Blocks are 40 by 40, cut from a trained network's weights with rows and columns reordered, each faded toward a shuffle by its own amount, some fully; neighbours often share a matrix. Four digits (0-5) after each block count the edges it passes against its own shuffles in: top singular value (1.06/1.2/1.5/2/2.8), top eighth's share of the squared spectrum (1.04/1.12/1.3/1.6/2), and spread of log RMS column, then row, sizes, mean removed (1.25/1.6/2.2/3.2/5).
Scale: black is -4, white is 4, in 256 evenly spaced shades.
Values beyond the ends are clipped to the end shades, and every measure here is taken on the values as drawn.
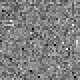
0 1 0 0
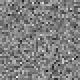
1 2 0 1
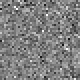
0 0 0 0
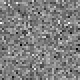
0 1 0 0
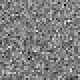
0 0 0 0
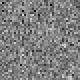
1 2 1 1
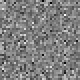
2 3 2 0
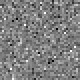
0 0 0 0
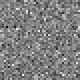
2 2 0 1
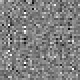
3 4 2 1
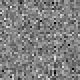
2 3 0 1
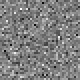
1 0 0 0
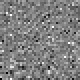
3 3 1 1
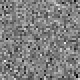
0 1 0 0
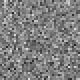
1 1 0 0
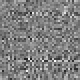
4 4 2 3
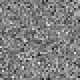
1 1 0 0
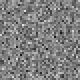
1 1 0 0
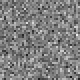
1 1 0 0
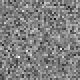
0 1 0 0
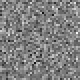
2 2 0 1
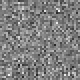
2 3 1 1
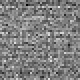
3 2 0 1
